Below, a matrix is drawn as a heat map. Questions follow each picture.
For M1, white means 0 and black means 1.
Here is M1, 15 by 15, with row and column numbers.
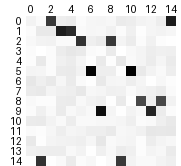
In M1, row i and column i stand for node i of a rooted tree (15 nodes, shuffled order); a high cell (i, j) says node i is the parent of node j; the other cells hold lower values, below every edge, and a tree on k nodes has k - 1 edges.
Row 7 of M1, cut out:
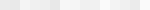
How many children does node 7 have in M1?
0
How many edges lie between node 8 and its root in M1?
2
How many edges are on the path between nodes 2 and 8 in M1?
1
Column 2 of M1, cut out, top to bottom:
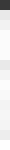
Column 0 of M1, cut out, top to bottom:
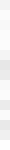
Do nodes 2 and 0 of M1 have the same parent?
no
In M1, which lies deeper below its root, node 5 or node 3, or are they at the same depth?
node 3
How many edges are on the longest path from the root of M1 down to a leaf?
3
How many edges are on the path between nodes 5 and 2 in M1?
1
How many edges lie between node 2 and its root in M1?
1
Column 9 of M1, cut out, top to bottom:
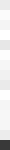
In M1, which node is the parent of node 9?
14
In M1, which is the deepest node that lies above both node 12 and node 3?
14
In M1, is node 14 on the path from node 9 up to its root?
yes
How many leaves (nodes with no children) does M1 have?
8
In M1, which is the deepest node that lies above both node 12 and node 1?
14
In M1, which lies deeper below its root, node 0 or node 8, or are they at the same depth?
node 8
